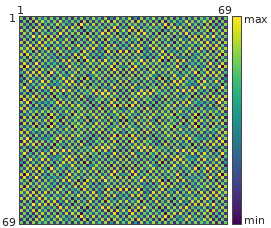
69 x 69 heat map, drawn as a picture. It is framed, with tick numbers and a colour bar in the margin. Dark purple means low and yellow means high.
On average the colour sits 50% of the way up the scale. A checkerboard runs through the table. The histogram has two humps. It mirrors both left to right and top to bottom. No overall slope runs across the table. No single row or column stands out from its neighbours. No seam splits the table.
